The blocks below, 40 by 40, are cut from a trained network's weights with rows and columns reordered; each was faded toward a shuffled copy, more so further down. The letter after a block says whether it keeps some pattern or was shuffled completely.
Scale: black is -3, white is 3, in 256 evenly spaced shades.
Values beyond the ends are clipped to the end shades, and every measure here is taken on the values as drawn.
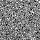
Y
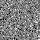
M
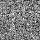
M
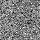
Y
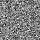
Y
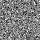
Y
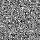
Y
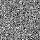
M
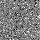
Y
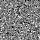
Y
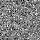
M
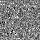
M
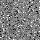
M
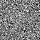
Y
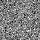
Y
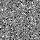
Y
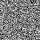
M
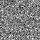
M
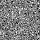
Y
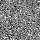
Y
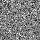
Y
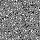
Y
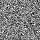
Y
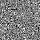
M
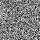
Y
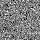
Y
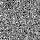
Y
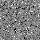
M
